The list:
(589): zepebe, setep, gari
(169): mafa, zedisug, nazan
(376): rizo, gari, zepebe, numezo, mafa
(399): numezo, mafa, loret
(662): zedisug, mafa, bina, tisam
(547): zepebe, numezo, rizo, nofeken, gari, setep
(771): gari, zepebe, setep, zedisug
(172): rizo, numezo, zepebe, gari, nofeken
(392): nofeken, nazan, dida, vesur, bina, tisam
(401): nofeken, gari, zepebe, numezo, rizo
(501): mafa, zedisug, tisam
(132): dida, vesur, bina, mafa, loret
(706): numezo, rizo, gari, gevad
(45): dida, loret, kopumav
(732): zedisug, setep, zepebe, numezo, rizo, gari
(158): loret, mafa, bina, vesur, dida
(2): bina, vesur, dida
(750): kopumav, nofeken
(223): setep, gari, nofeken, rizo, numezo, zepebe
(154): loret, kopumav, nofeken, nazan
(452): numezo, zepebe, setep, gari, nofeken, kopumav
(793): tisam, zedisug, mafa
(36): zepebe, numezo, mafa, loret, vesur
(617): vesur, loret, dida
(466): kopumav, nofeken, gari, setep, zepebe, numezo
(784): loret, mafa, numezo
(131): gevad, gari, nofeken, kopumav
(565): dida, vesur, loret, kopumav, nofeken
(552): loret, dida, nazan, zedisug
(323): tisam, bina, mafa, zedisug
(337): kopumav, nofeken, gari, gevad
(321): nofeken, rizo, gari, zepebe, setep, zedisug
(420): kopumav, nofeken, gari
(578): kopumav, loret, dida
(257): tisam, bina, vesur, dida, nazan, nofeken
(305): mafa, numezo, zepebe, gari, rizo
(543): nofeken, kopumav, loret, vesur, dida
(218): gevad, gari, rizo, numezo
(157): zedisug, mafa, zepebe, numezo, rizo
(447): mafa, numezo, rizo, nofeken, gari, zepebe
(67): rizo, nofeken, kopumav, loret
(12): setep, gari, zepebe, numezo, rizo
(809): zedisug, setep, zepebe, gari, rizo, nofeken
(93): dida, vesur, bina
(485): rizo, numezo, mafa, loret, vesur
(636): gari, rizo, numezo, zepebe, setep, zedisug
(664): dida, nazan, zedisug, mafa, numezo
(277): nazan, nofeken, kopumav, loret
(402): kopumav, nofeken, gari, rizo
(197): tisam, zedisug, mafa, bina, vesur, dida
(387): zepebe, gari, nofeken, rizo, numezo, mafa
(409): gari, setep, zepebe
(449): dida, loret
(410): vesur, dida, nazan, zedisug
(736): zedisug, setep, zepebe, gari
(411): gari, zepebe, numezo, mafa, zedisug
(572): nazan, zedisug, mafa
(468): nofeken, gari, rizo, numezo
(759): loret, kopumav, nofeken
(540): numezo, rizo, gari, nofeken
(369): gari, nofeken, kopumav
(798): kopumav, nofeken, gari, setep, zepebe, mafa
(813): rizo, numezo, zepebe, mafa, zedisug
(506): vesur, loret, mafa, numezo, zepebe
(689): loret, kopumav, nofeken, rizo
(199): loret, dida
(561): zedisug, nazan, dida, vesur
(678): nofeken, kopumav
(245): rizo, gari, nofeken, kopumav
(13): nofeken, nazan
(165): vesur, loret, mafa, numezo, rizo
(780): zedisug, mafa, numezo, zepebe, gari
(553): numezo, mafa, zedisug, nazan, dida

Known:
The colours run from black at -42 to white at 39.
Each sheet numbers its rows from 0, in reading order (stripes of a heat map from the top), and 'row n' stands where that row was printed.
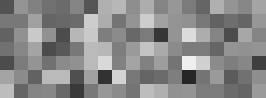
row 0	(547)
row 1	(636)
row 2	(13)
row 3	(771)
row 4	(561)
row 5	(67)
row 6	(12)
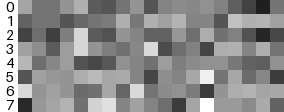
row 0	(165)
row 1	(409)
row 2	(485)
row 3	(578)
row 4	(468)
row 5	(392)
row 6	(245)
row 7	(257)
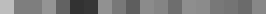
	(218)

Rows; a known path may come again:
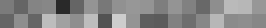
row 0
(172)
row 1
(565)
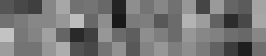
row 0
(506)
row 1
(664)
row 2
(218)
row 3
(165)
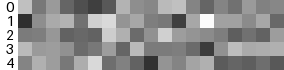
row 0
(732)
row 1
(257)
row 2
(636)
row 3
(369)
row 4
(662)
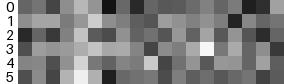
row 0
(784)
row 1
(323)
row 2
(36)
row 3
(392)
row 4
(449)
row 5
(132)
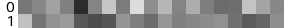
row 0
(809)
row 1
(468)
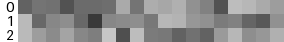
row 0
(409)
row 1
(12)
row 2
(678)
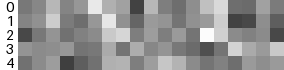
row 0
(553)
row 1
(552)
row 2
(561)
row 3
(452)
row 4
(771)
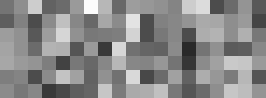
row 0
(410)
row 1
(617)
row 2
(578)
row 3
(67)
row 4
(420)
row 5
(199)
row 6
(736)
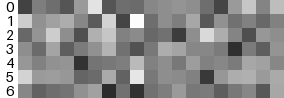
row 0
(798)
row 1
(689)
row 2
(13)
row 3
(813)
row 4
(540)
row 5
(245)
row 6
(376)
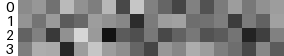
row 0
(759)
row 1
(411)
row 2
(399)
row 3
(501)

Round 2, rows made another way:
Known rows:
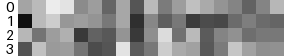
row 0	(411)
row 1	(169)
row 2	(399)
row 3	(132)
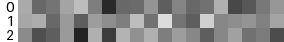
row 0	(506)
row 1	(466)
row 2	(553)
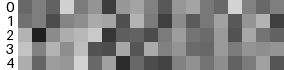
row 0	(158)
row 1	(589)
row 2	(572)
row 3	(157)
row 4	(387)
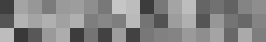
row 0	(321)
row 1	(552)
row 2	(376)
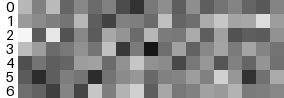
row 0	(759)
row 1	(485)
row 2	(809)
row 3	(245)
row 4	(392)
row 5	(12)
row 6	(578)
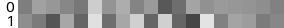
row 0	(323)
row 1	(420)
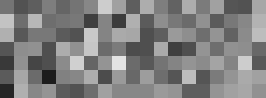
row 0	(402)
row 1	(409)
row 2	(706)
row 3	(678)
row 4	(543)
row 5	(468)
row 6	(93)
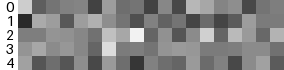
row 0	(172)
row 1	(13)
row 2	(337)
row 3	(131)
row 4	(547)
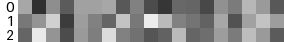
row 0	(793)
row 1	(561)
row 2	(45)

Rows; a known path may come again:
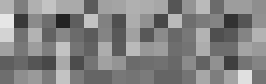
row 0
(780)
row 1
(540)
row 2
(409)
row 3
(157)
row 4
(401)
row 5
(36)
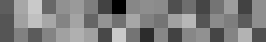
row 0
(154)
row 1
(552)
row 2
(589)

